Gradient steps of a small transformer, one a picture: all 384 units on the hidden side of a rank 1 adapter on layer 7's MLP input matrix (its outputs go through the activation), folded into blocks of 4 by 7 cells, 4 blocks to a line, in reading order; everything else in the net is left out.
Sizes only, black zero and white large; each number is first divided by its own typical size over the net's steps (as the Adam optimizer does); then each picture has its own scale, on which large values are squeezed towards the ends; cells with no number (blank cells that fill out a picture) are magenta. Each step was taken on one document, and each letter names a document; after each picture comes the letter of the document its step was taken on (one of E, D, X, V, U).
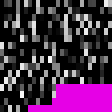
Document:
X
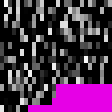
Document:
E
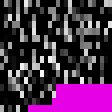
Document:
X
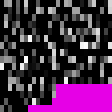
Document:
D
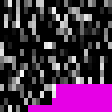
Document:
E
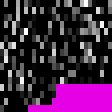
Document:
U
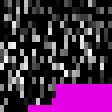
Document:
U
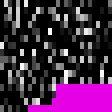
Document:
X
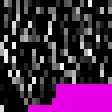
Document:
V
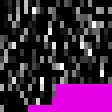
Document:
U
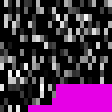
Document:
X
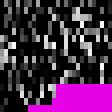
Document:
V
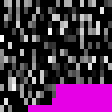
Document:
E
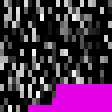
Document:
E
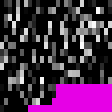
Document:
U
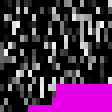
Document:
V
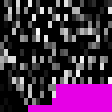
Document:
D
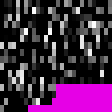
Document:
U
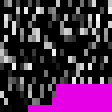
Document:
D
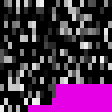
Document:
E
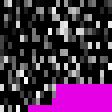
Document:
E
